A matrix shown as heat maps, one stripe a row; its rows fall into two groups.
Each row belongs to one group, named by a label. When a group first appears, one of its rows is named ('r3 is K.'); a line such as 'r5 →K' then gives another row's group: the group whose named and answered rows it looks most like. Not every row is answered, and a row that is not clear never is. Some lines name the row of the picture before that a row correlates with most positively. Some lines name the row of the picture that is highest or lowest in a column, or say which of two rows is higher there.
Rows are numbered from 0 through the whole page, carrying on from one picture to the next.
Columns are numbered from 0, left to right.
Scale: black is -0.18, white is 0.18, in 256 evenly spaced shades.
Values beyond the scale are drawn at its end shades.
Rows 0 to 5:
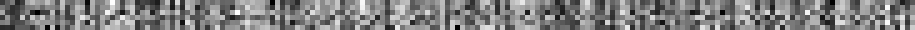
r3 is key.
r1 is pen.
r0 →pen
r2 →pen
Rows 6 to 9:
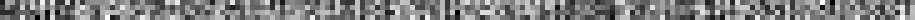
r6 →key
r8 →pen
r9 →key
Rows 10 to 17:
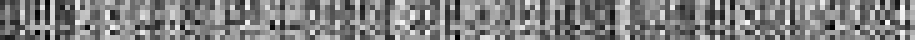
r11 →key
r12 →key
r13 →key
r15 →pen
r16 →key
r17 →pen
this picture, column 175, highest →11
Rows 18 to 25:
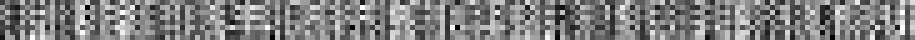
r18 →key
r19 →pen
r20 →key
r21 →pen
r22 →key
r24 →key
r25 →key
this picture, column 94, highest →18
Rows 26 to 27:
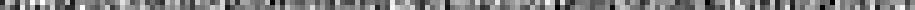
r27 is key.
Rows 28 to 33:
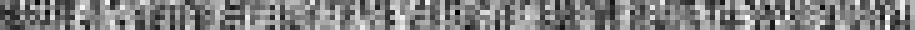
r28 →key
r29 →key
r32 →pen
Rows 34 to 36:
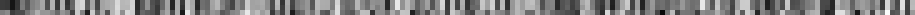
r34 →pen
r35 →pen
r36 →pen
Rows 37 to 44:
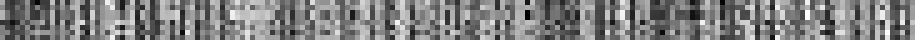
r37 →pen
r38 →pen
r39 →pen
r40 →pen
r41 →pen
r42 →pen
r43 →pen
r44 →pen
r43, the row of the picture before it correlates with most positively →36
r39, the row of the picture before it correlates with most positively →36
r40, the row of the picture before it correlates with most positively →36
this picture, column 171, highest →41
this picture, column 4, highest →41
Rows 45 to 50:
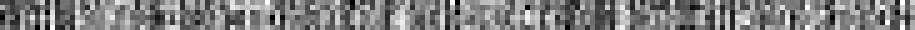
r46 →pen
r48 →key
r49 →key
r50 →key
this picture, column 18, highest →46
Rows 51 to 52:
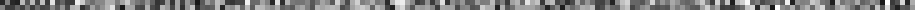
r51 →key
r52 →pen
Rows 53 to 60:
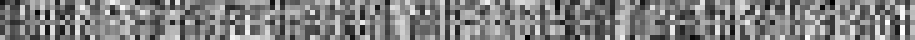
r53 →pen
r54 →key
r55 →key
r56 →key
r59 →key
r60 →pen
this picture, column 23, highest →53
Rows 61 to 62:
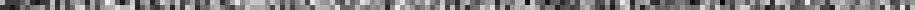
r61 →pen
